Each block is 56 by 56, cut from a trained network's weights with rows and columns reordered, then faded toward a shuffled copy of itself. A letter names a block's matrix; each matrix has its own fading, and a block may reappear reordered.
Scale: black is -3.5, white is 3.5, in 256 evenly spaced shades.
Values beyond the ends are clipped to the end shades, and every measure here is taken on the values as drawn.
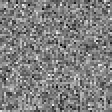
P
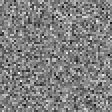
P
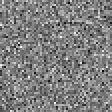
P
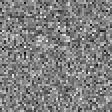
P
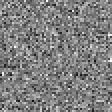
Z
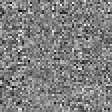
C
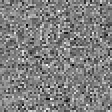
C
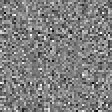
C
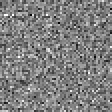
Z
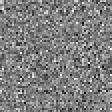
C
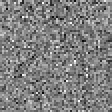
Z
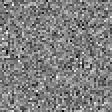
P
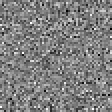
Z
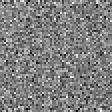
Z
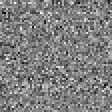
Z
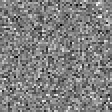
P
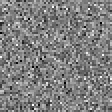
P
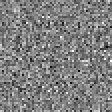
Z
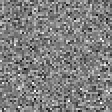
P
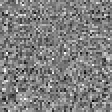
C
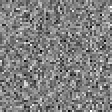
C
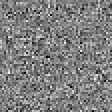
C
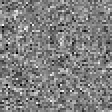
C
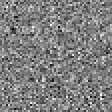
C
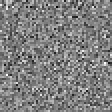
Z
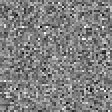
Z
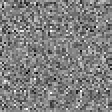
C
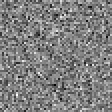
P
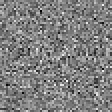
C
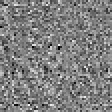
C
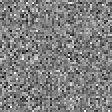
C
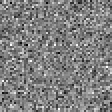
Z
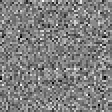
C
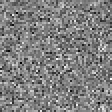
P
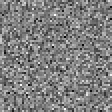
P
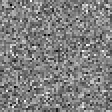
P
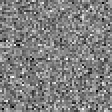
Z
